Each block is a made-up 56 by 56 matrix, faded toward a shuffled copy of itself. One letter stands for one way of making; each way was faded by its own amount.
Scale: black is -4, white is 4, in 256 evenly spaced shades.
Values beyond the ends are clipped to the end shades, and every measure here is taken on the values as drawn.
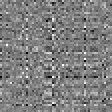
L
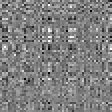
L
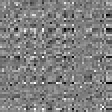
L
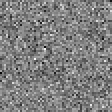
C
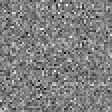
C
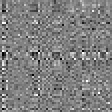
L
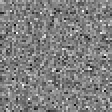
C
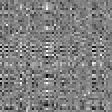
L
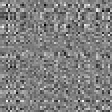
L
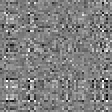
L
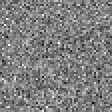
C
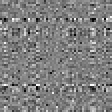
L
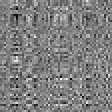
L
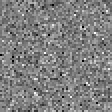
C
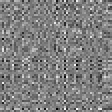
L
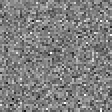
C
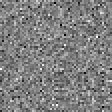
C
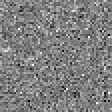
C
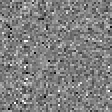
C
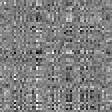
L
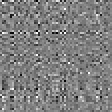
L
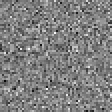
C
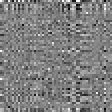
L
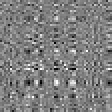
L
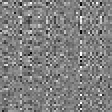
L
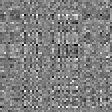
L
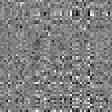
L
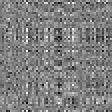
L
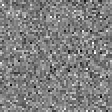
C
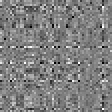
L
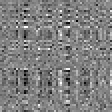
L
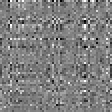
L
